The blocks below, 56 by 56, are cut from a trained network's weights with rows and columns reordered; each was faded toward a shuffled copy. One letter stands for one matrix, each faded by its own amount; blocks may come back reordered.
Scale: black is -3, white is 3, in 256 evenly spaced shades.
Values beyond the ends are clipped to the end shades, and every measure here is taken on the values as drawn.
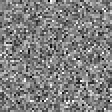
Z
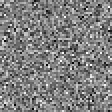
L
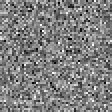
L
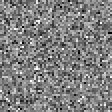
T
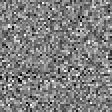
Z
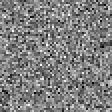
L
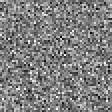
L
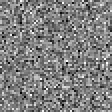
T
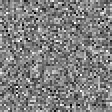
T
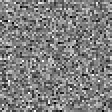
L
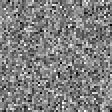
T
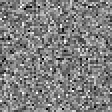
Z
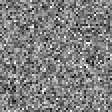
L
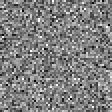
T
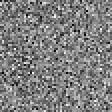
T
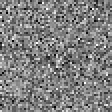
L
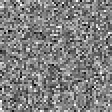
T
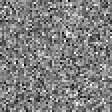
T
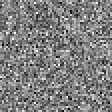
T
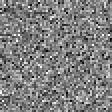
Z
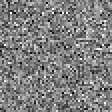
Z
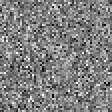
L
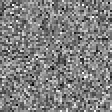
T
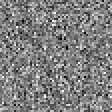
Z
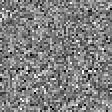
Z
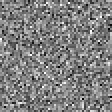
L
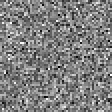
T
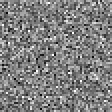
T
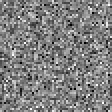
T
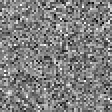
L
